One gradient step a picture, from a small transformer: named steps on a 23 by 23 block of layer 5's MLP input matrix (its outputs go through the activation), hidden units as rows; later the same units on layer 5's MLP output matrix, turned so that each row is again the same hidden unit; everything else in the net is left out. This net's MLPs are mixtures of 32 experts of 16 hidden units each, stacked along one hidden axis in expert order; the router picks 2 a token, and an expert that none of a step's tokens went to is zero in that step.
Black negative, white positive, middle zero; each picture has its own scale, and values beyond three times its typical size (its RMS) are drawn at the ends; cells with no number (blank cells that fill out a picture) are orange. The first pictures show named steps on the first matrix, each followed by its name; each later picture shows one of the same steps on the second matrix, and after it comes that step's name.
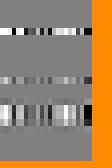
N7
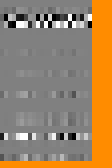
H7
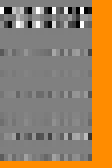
H7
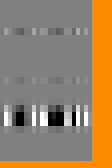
N7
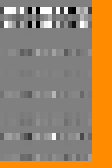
H7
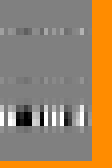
N7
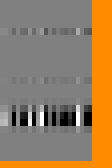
N7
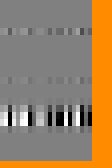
N7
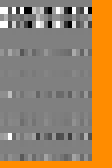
H7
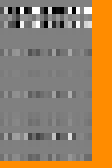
H7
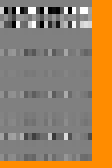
H7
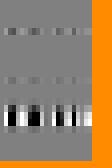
N7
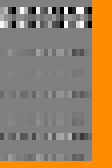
H7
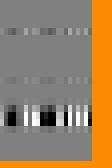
N7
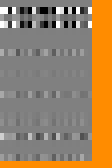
H7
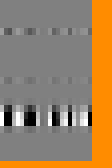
N7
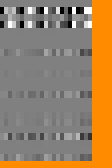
H7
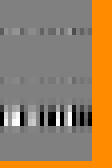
N7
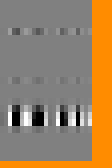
N7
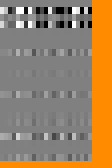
H7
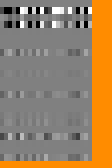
H7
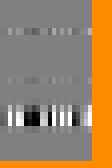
N7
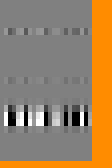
N7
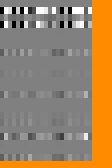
H7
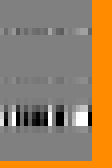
N7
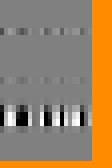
N7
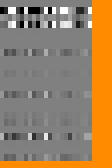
H7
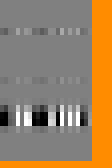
N7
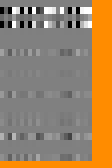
H7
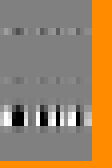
N7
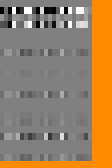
H7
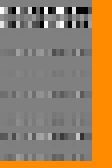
H7
